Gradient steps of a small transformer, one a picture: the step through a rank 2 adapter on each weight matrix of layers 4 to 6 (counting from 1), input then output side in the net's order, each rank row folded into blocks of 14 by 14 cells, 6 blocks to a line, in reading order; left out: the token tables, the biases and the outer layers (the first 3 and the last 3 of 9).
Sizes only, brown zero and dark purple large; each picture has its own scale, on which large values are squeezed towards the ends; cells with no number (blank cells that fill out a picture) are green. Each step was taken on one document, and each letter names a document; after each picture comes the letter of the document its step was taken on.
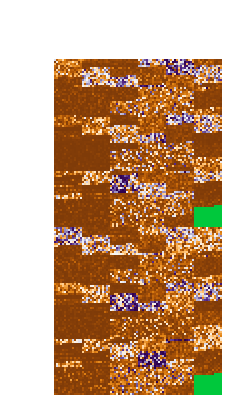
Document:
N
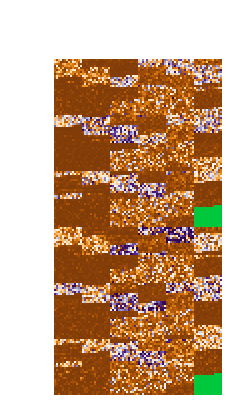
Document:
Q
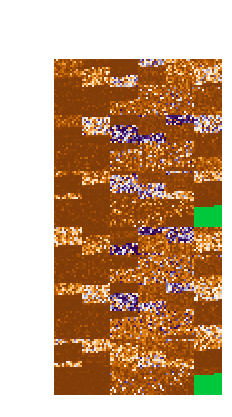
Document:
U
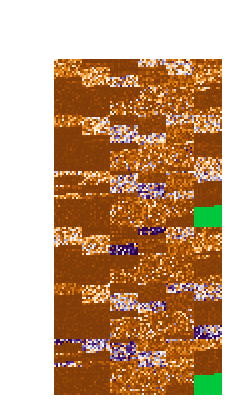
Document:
Q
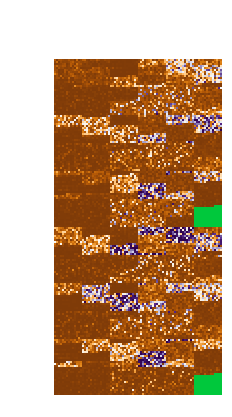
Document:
U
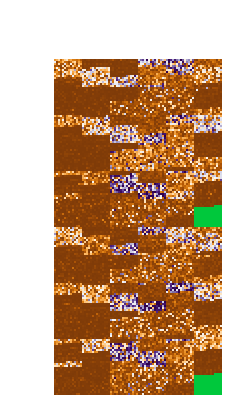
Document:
Q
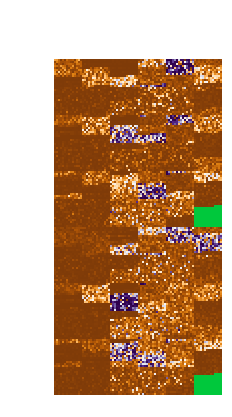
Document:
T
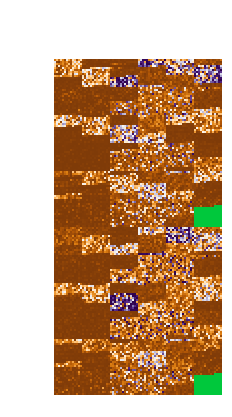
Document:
N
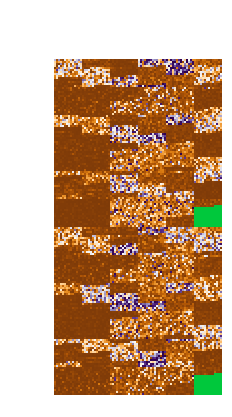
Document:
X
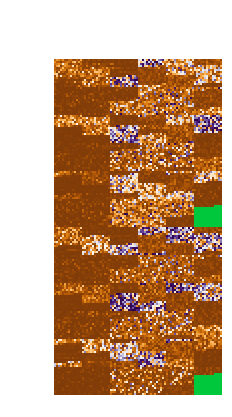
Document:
U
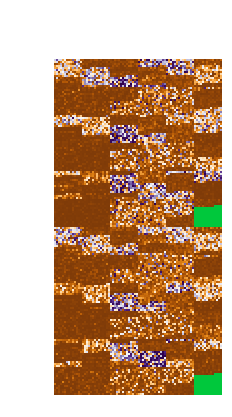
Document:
X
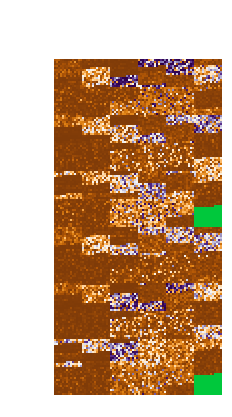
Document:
T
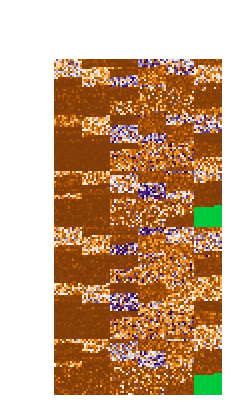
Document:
N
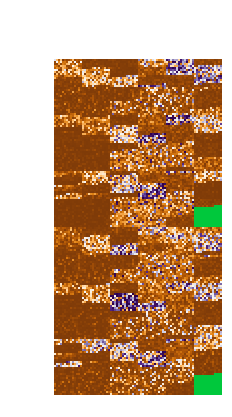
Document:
X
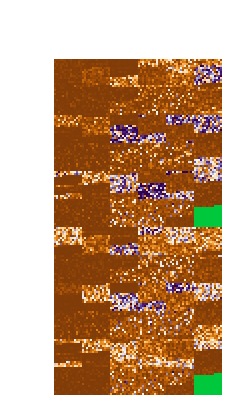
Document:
U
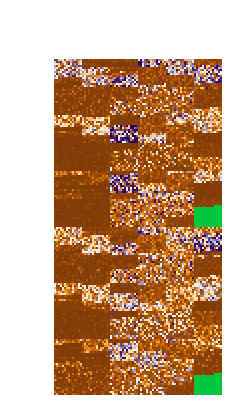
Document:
N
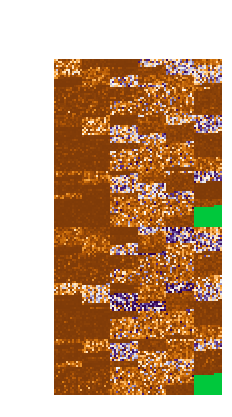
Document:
X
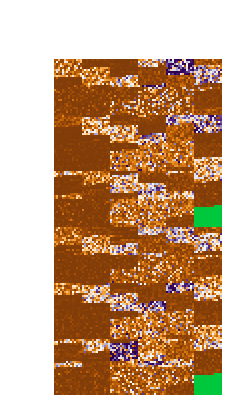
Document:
T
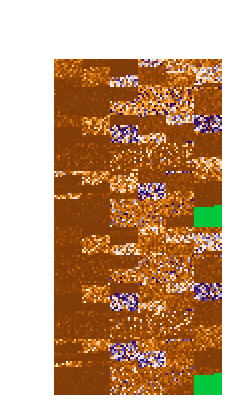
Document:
U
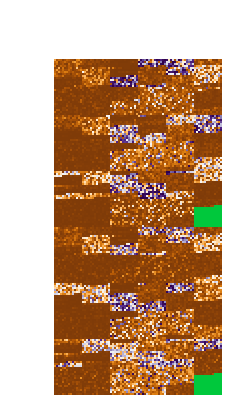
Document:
T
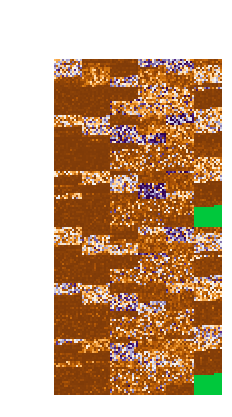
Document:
Q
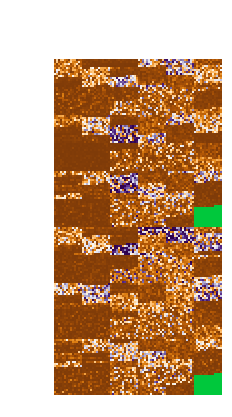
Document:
N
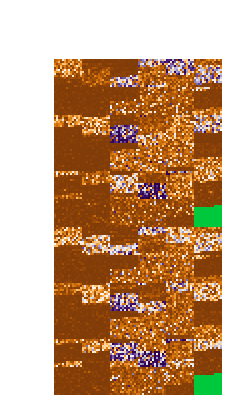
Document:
Q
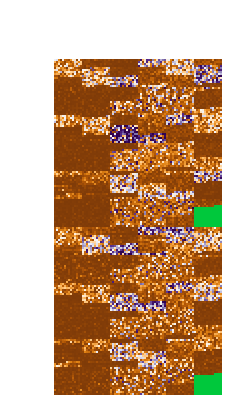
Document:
X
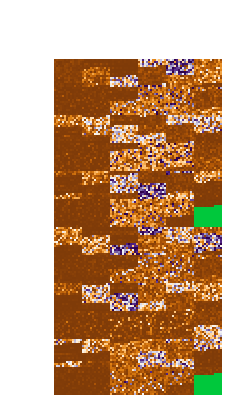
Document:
U
